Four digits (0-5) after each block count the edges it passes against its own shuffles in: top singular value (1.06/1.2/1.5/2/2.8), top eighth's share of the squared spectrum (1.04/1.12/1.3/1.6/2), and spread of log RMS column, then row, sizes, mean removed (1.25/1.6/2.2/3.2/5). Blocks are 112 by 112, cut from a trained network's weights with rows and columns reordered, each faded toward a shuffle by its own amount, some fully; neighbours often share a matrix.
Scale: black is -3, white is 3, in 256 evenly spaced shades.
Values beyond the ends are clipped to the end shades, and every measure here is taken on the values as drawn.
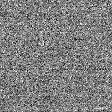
3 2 0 0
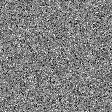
0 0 0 0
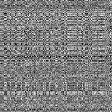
5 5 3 4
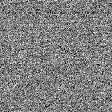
3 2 0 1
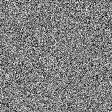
0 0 0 0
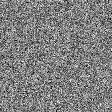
2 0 0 0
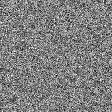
3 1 0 0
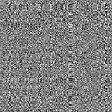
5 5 4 3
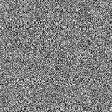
4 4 1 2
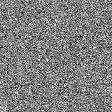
3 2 0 2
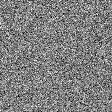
1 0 0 0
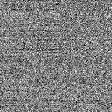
4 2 0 1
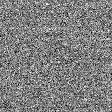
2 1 0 0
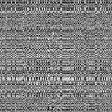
5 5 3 4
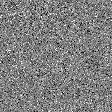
2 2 0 0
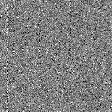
3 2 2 0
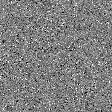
1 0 0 0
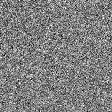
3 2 0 0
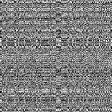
5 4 2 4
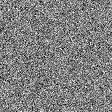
0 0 0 0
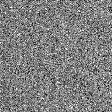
3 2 0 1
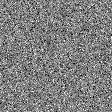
0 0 0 0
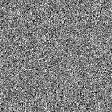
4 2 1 1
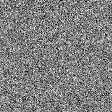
2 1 0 0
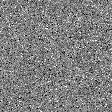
0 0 0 0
